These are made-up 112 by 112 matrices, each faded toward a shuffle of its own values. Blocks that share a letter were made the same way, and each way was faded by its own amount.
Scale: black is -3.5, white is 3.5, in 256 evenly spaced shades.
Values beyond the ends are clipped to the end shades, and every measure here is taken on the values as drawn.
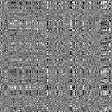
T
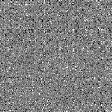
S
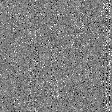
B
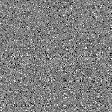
S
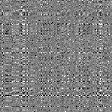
T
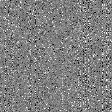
B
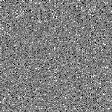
S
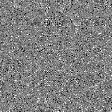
S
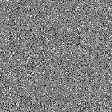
S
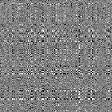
T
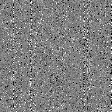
B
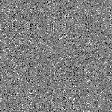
S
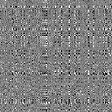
T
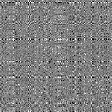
T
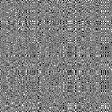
T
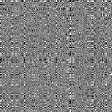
T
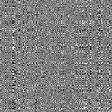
T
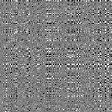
T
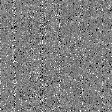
B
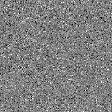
S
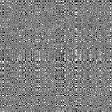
T
